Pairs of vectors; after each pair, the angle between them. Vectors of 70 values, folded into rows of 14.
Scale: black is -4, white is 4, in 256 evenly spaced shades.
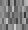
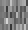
orthogonal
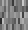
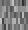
nearly opposite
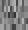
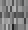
partly aligned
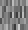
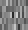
nearly opposite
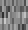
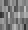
partly aligned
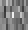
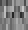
nearly opposite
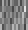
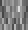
orthogonal
